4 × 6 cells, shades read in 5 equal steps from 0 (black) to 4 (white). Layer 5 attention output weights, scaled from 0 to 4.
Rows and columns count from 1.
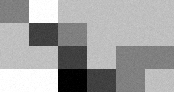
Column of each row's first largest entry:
2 1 1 1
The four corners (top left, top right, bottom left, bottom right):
2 3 4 3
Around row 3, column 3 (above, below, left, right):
2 0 3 3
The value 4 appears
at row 1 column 2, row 4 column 1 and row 4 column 2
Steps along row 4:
same down up up up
